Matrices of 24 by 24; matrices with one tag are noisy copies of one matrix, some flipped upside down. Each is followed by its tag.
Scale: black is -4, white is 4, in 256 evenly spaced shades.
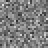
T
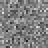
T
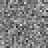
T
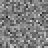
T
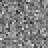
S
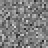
S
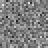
T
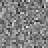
S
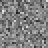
S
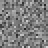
S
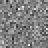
T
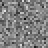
S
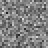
S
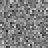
T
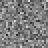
S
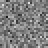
T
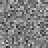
T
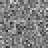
T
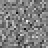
S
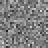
T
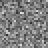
S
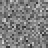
T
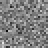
T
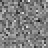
S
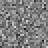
S
